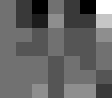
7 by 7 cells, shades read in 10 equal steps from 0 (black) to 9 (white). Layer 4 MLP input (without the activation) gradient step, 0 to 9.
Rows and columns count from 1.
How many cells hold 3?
12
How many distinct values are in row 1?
4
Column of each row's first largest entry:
7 7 7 1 1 1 3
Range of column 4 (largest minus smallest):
2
